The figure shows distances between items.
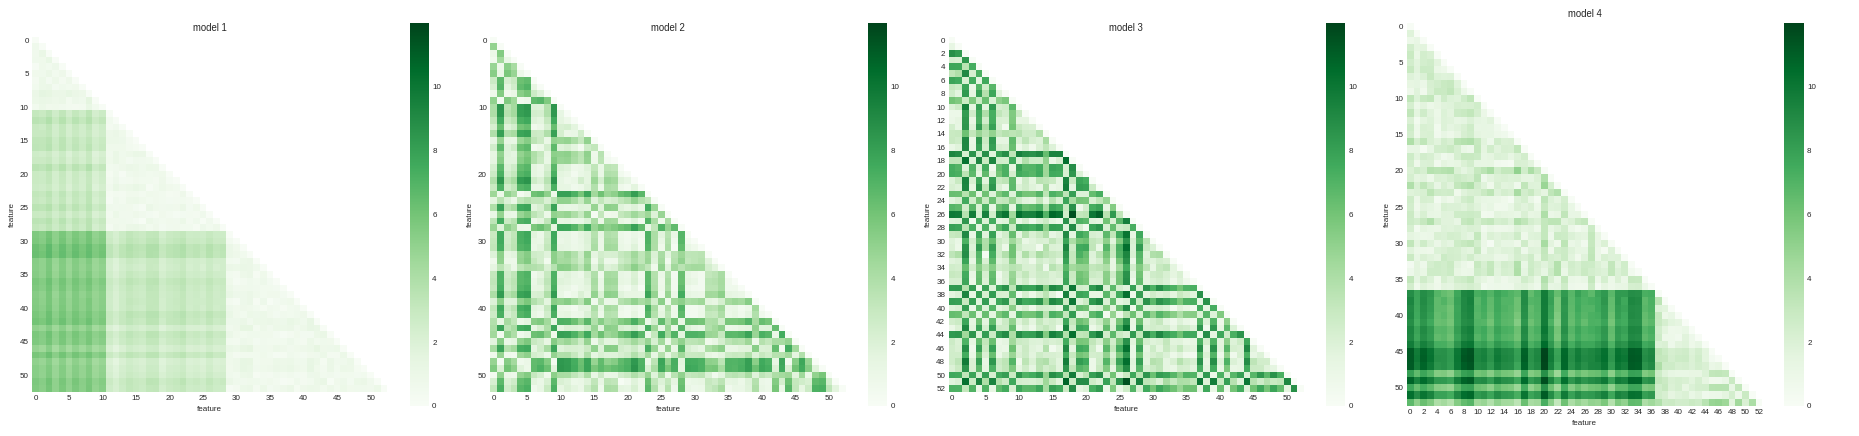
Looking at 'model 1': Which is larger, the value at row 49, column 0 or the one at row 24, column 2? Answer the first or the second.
the first
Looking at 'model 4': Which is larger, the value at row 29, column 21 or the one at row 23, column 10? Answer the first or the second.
the second
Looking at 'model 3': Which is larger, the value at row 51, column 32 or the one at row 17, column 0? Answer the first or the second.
the second
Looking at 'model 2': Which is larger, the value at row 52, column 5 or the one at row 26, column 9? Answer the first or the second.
the first
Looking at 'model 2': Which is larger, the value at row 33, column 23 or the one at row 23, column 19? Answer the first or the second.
the second
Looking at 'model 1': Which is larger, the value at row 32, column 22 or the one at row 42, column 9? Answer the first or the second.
the second
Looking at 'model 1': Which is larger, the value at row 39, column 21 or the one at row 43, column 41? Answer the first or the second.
the first
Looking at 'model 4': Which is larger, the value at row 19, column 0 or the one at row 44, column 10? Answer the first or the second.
the second
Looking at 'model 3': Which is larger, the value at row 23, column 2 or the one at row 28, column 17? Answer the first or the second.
the first
